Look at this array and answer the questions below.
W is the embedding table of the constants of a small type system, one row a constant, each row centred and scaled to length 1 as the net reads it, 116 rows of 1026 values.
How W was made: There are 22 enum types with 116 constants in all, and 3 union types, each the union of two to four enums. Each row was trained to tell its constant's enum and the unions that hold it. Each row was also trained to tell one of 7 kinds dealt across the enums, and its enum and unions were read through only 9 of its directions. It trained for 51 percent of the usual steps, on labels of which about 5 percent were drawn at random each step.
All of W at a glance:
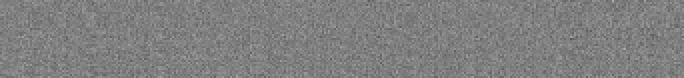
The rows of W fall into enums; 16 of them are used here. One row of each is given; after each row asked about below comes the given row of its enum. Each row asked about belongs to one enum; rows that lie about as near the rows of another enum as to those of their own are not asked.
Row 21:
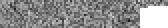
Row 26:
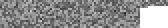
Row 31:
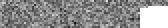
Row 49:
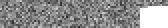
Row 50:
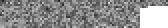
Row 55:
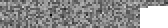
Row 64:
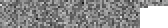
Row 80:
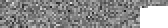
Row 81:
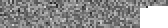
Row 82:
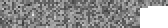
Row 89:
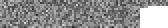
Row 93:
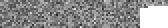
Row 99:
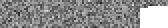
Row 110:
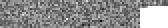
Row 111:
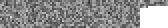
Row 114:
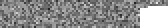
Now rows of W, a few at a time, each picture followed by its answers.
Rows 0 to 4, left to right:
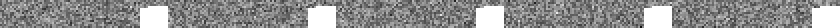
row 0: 21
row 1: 64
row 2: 64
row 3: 49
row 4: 110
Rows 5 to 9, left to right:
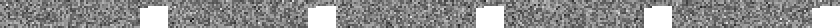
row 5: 64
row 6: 114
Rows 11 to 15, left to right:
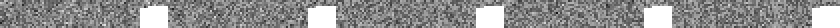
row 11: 82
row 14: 21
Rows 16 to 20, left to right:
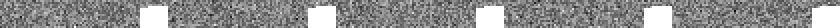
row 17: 50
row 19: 49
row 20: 26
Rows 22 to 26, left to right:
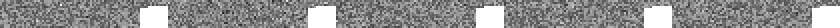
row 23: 80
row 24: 111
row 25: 93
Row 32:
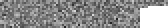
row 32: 26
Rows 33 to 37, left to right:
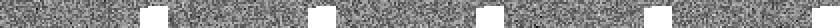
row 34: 82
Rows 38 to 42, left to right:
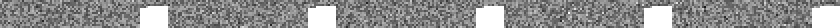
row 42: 81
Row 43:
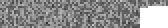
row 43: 81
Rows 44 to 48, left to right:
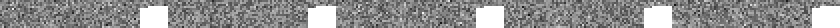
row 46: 64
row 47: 93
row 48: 64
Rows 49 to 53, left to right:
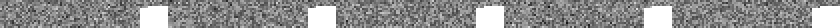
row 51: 49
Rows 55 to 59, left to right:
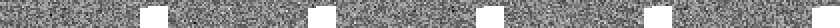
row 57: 21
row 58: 81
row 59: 21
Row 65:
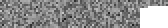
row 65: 110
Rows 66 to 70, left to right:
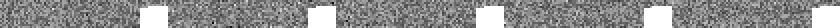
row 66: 81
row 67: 50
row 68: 110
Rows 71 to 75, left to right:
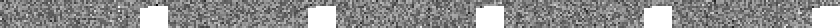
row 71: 114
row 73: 81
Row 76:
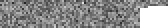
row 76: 114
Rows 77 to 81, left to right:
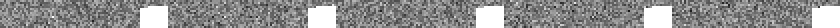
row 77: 26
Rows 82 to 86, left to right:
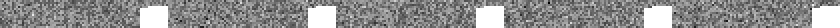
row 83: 21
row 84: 110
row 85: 82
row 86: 26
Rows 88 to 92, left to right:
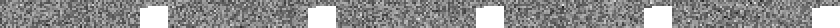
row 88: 49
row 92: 111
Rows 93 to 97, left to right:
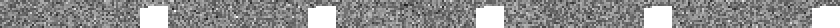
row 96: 50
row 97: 26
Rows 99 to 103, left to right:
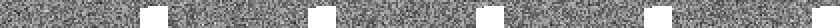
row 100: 110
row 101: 93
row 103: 114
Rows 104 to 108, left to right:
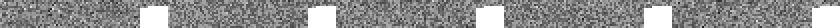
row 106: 114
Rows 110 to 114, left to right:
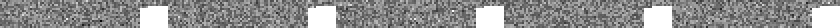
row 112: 55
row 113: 111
